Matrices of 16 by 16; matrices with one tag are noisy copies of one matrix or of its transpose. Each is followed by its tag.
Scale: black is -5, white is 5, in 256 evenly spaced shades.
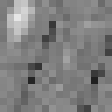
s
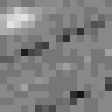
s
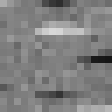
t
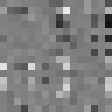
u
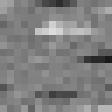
t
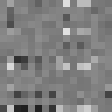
u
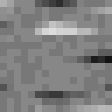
t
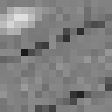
s
